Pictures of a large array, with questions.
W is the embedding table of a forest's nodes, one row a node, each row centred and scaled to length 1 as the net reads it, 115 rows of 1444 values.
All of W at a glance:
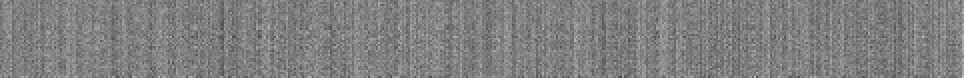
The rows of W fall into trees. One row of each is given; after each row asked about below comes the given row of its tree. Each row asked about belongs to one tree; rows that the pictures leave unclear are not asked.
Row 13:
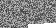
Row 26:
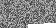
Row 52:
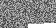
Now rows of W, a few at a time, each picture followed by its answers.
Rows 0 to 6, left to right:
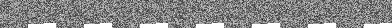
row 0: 26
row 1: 13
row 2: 52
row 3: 52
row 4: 52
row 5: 13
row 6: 52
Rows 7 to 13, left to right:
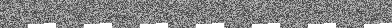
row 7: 52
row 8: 13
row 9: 52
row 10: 13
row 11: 13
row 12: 52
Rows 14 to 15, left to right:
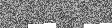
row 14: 26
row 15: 52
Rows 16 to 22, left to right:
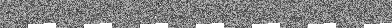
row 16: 26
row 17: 13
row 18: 26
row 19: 52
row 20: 13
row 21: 52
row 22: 13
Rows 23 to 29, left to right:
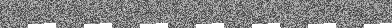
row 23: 13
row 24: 13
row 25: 52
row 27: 13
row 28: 26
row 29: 13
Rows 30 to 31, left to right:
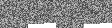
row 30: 13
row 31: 52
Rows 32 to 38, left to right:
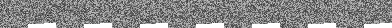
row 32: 13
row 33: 13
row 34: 13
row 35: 52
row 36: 52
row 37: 52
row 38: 13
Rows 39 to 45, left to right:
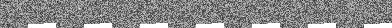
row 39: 52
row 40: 26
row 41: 52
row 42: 52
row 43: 52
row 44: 52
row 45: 26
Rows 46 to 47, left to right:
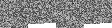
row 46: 13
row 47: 13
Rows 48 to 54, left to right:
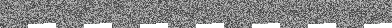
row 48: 26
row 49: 13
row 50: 26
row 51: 13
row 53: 13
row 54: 13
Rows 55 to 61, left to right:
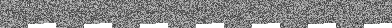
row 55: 13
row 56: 13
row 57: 52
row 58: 13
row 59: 52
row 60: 26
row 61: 26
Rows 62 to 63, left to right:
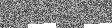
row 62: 52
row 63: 52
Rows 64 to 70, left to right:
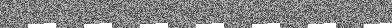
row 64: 52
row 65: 13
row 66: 13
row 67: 13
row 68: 26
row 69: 52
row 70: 52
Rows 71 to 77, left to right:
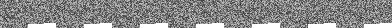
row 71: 52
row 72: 13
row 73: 52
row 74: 52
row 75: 13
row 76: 26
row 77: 13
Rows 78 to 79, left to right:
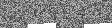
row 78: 52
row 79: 26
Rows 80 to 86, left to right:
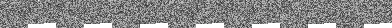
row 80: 13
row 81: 13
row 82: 26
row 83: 13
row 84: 13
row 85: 26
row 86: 52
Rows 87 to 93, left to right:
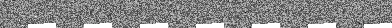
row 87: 26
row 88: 52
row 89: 13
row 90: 13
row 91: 52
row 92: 13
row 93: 26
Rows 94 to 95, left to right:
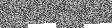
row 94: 13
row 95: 13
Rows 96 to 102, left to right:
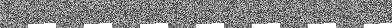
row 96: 26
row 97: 52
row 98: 13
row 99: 26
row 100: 52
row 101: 52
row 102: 52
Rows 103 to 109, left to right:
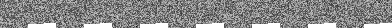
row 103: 52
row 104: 13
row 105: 26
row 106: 13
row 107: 26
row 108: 13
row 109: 13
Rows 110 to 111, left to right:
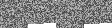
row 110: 52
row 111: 26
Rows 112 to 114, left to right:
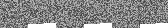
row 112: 52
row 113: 13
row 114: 26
